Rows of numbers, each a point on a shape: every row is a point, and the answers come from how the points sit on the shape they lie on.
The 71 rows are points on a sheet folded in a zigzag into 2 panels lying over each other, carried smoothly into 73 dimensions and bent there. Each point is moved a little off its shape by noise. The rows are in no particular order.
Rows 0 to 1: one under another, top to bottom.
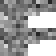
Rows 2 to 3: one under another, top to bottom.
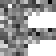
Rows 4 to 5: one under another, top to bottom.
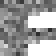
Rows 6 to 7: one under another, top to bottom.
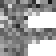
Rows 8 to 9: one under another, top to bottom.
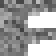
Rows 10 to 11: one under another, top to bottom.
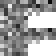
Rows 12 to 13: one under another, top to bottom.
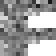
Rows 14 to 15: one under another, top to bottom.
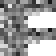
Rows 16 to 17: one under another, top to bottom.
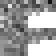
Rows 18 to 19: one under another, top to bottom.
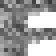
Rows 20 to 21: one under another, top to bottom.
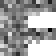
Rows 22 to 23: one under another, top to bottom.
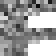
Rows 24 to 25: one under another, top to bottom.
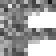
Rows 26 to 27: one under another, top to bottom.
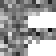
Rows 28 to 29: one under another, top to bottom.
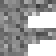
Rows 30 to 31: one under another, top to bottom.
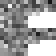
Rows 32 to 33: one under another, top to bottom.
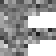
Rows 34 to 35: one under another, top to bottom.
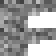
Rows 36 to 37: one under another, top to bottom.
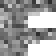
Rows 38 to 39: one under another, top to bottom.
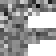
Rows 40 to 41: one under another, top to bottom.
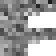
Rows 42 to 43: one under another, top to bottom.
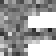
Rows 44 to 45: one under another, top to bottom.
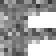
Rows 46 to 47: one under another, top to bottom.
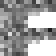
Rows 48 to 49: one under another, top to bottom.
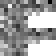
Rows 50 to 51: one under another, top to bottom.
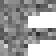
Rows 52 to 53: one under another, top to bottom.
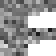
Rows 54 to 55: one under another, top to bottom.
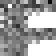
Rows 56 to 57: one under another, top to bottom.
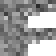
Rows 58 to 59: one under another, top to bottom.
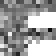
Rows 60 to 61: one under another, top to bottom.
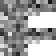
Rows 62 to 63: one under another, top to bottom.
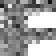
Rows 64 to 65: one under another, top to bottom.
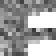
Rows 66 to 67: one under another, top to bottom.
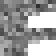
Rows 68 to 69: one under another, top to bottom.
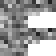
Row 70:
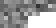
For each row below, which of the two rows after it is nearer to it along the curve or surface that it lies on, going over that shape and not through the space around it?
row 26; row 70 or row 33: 33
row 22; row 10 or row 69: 10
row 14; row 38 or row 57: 38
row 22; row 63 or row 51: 51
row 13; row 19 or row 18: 18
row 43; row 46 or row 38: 46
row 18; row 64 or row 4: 4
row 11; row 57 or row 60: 57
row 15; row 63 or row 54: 54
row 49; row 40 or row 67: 67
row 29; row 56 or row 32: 56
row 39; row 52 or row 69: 69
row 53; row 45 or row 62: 62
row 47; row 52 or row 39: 52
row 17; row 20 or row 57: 57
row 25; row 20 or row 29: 20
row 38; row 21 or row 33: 21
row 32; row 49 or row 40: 49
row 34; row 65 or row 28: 65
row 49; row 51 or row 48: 51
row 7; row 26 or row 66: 66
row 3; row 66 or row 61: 61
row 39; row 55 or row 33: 33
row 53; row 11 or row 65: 65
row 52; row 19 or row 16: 19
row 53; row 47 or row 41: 41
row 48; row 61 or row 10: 10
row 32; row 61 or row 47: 61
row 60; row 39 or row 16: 39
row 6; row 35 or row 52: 35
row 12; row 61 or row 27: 61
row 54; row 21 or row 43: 21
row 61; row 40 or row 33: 33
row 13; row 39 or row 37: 39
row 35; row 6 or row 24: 6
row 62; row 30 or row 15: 15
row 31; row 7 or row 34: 34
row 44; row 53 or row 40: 53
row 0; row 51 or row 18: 51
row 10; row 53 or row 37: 53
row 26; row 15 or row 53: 15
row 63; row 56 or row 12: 56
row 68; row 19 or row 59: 59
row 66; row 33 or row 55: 55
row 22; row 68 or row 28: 68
